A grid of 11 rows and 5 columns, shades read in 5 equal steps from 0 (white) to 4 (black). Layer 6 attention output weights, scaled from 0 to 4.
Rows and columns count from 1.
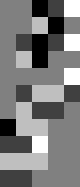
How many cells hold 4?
5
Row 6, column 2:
3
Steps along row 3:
up up down down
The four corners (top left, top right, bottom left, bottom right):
2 0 3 2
